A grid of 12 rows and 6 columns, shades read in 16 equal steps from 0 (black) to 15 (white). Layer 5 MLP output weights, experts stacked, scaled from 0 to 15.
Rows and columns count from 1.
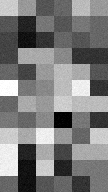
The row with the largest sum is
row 9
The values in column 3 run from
3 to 14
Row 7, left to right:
6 10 9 12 11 11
